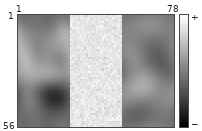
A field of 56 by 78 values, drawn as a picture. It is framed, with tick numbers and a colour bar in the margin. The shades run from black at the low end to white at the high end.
It is made of 1 by 3 panels. Panel 1,1: middling, smooth, strong in contrast. Panel 1,2: very high, fine-grained, faint in contrast. Panel 1,3: middling, smooth.
